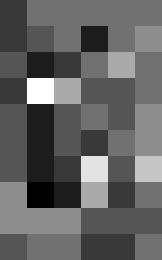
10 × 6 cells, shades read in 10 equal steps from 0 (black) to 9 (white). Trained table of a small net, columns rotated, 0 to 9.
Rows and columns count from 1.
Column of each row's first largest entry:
2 6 5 2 6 6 4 4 1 2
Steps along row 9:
same same down same same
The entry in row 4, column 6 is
4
